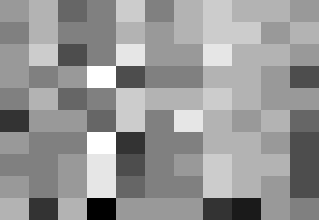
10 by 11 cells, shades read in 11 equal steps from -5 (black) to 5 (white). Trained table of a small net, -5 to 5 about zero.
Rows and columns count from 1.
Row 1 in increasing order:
-1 0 0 1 1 2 2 2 2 3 3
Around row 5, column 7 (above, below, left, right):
0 4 2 3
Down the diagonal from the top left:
1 2 -2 5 3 0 0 3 2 1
